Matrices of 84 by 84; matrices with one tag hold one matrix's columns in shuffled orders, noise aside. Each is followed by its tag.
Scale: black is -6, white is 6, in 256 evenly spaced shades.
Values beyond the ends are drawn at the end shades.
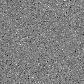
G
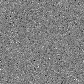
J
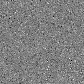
J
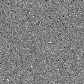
J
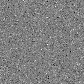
G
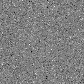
G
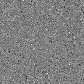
G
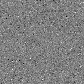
J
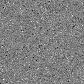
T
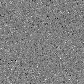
J
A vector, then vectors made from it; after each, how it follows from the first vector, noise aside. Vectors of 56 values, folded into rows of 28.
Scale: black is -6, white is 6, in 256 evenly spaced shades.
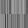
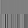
partly zeroed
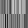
scaled up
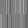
partly zeroed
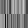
scaled up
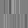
partly zeroed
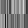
scaled up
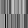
scaled up
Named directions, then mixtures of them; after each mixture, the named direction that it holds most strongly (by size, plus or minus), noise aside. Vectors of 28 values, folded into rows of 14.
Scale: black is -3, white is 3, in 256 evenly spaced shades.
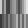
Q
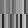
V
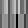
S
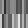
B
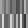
V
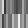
B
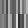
S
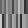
V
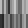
Q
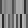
V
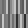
S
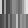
Q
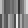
Q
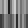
S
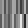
V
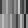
Q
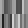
B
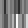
S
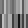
B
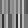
V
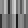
S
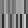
V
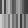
Q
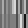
S
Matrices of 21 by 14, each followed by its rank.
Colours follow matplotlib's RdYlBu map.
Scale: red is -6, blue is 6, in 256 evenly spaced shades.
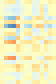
two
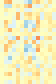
three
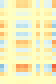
one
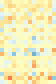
three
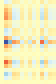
one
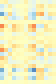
two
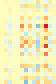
two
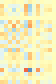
two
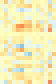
three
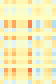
one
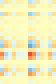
one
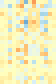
three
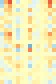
two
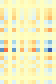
one
